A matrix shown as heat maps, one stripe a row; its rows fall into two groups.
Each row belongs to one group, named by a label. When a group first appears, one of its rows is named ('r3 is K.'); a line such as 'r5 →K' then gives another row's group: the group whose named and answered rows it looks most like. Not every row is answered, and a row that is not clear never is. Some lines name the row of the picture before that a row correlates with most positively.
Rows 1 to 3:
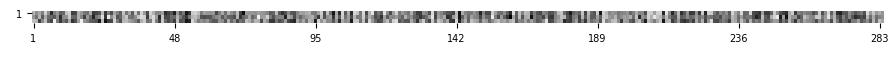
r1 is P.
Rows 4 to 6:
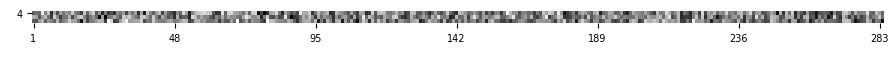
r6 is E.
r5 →P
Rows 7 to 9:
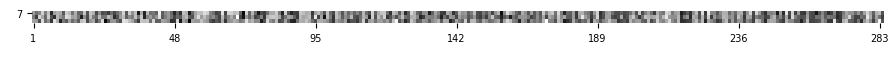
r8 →E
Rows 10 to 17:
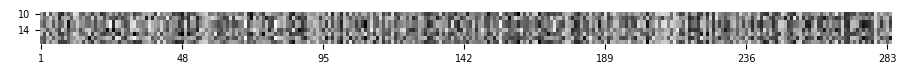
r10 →P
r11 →E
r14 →P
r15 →P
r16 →E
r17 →P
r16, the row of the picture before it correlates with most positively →8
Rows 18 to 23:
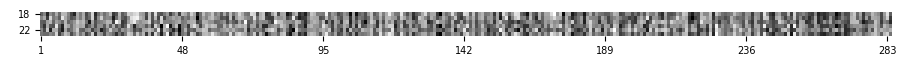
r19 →E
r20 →E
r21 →E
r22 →P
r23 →E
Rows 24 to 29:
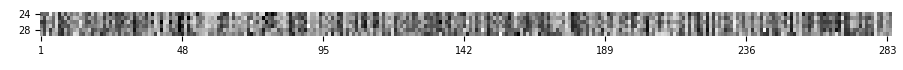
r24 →E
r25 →E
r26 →E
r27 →E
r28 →P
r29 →P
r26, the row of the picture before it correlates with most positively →21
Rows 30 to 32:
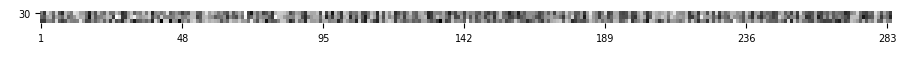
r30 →E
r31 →E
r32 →E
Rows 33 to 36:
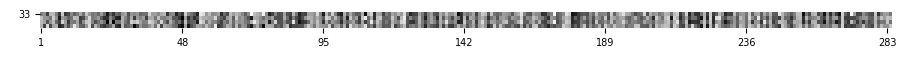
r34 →P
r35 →P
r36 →P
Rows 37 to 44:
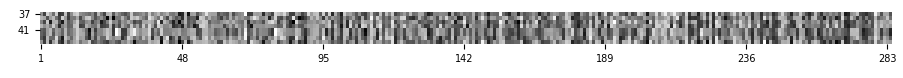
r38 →P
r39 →P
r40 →P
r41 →E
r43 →E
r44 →P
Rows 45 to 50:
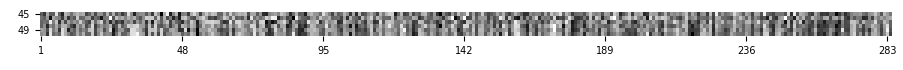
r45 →E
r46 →P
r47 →E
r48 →E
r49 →E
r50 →E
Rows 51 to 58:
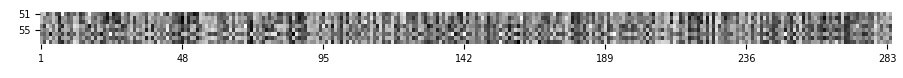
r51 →P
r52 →P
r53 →P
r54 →E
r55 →E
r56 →P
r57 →E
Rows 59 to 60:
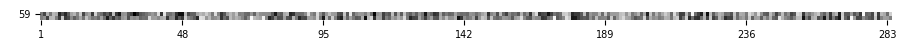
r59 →P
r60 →P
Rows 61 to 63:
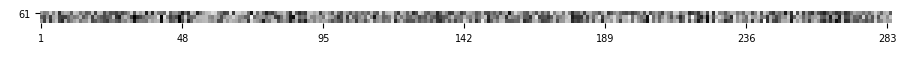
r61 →E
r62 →P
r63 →P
